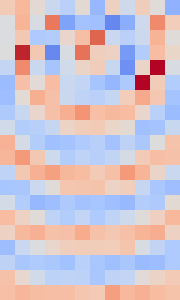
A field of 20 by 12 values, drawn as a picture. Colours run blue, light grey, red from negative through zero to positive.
On average the colour sits 50% of the way up the scale. The bottom part is calmer, past a seam about 30% of the way down. Concentric rings centre on the top middle. No single row or column stands out from its neighbours.
